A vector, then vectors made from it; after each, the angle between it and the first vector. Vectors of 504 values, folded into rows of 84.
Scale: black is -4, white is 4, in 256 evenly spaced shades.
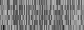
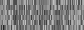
nearly parallel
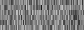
partly opposed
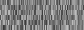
partly aligned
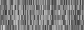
nearly opposite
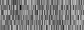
partly aligned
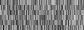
partly aligned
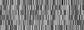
partly opposed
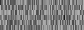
orthogonal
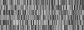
partly opposed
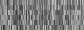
nearly parallel
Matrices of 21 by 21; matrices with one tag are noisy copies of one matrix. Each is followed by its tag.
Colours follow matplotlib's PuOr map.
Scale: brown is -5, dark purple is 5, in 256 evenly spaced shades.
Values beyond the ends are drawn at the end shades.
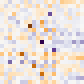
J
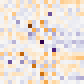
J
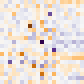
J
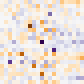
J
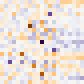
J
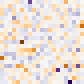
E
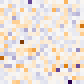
E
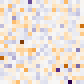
E
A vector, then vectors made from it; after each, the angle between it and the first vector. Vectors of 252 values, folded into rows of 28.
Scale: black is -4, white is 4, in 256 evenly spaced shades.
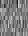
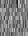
nearly parallel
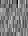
nearly parallel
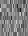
orthogonal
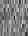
orthogonal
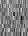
partly opposed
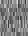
nearly opposite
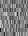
orthogonal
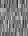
nearly parallel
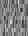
partly aligned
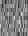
partly opposed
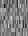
nearly parallel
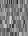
partly aligned
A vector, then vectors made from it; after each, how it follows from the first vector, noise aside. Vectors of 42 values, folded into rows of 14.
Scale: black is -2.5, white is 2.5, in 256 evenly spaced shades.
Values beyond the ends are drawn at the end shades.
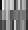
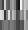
wrapped around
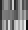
reversed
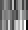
reversed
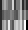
reversed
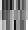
negated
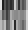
negated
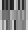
negated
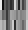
negated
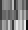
reversed
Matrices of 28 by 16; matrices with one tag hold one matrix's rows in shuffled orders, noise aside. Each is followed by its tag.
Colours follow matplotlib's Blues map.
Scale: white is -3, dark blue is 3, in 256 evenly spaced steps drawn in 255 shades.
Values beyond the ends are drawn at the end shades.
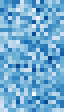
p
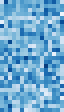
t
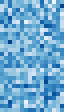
t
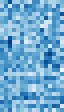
t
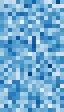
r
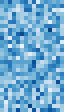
r
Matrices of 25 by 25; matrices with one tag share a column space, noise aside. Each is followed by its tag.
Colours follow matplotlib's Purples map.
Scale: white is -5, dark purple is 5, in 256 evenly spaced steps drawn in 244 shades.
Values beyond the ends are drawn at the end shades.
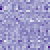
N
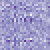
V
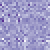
V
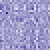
N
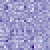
N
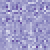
N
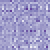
N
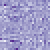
V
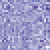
N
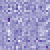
N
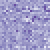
N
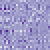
N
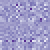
V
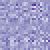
V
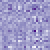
N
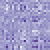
N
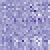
V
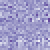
V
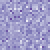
N
